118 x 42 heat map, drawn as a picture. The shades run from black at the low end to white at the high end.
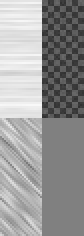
The table splits into 2 rows of 2 panels. Panel 1,1: very high, streaked across, faint in contrast. Panel 1,2: low, checkered. Panel 2,1: high, slanting down to the right. Panel 2,2: middling, flat.
